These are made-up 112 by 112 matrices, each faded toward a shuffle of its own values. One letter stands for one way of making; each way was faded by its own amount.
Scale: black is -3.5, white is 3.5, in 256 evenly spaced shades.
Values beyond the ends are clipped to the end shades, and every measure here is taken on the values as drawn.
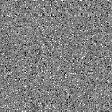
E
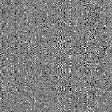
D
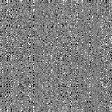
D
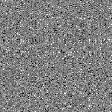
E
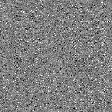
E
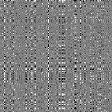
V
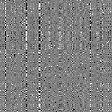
V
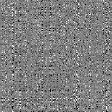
D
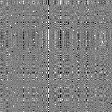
V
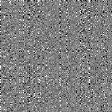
D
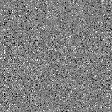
E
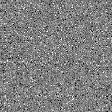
E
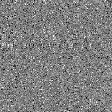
E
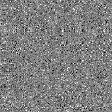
E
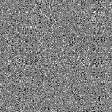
E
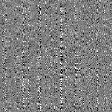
D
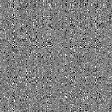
D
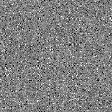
E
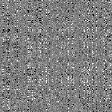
D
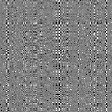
V
